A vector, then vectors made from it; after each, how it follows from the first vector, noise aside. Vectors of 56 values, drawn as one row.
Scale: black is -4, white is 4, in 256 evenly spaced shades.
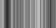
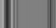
partly zeroed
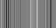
partly zeroed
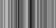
wrapped around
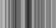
wrapped around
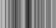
wrapped around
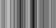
wrapped around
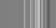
partly zeroed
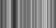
wrapped around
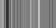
partly zeroed
